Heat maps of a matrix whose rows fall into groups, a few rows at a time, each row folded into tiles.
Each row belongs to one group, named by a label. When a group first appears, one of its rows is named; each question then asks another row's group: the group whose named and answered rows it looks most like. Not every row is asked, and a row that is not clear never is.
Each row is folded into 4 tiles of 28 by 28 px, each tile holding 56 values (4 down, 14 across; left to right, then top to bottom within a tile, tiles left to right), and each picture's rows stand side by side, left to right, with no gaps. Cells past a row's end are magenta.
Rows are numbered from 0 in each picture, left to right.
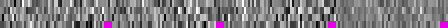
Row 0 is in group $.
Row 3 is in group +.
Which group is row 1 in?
+
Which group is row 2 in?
+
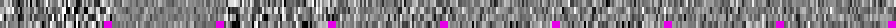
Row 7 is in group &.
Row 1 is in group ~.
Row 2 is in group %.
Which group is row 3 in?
+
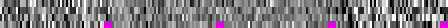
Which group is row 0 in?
+
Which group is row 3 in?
&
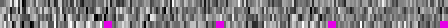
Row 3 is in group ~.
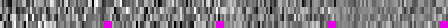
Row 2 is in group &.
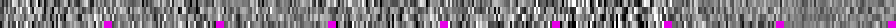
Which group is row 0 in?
%
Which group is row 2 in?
&
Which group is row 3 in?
%
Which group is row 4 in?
$
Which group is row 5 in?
%
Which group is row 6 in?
$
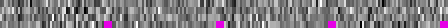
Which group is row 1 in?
&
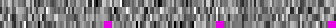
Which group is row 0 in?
&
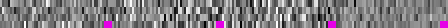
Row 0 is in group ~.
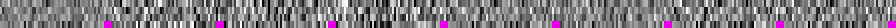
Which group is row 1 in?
~
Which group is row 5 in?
%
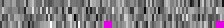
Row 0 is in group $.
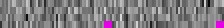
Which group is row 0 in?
%
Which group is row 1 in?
&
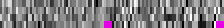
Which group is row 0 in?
&
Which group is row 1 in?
$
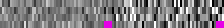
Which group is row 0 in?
~
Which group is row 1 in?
+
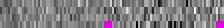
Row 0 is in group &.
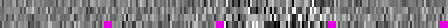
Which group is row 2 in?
$
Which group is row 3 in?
$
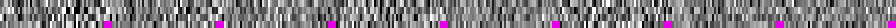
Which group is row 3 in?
%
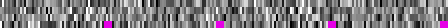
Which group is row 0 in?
$
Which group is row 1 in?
%
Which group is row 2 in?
+
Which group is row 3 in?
%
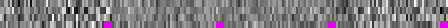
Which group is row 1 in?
%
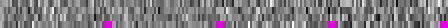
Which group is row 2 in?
~
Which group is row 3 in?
%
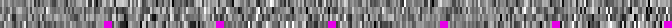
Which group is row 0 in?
&
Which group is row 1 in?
%
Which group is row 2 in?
~
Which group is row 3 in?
&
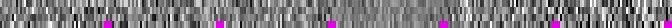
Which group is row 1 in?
%
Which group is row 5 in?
+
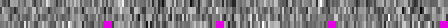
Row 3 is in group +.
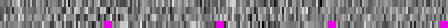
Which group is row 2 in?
&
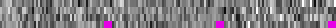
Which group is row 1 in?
&
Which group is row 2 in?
&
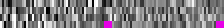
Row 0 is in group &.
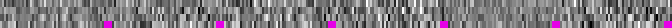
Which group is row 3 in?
+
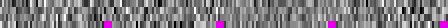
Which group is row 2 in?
%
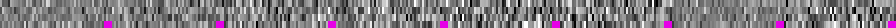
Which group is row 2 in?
%
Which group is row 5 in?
&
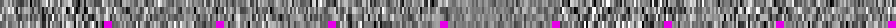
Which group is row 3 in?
&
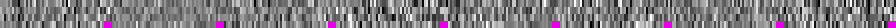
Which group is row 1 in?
~
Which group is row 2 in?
%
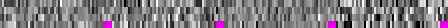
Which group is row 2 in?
%
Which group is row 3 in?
%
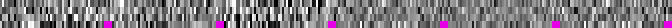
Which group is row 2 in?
&
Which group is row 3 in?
~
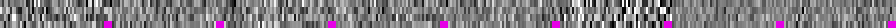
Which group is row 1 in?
%
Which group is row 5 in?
+
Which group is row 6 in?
%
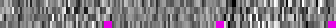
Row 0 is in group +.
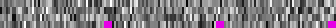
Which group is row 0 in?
&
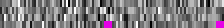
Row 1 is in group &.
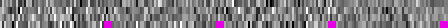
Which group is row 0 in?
$
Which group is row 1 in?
~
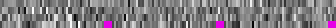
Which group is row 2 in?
%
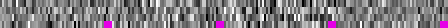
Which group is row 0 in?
$
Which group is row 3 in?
~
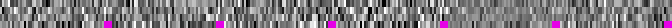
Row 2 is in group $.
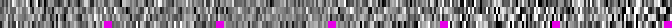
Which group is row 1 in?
~
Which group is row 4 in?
$
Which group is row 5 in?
+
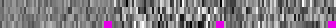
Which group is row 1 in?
$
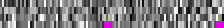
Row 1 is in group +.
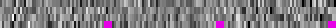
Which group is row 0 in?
$
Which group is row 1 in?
%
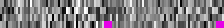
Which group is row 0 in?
+
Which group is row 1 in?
+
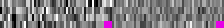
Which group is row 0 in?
&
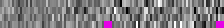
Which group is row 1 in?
~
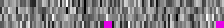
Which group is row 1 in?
%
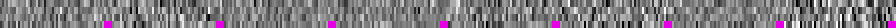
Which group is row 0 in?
%
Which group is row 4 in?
&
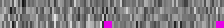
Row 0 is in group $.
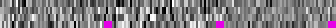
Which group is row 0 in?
$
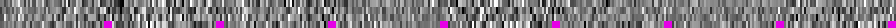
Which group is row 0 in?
+
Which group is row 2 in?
+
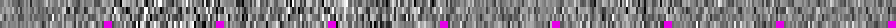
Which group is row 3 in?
&
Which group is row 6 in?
~
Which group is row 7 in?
~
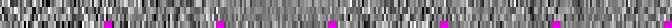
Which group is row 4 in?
+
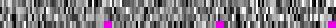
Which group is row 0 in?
&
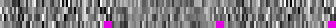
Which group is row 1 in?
%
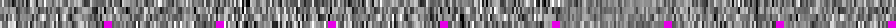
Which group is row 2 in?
$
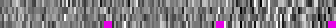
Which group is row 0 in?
+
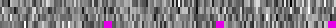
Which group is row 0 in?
~
